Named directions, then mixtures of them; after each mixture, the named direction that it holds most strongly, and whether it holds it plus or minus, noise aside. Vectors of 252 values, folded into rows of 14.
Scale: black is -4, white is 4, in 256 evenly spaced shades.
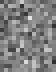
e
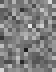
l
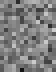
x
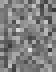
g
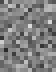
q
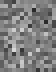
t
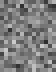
q, minus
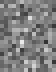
e, plus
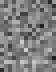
l, minus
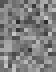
g, minus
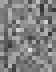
g, plus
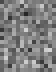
e, plus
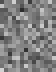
l, plus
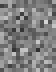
t, minus
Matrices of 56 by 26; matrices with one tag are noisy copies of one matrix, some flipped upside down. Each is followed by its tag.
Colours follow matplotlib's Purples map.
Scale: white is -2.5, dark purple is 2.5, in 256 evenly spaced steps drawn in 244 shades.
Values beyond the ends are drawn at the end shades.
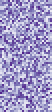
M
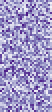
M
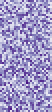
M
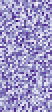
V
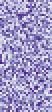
M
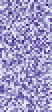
M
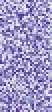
M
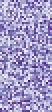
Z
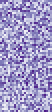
Z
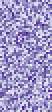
V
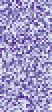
M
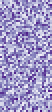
V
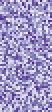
V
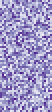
V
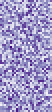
M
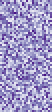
V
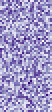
M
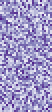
V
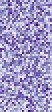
M
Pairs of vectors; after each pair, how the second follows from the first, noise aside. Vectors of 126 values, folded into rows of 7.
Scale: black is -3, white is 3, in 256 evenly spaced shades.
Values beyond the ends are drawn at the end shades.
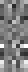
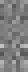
shrunk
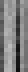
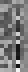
sign-scrambled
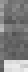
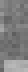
shrunk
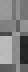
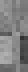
shrunk
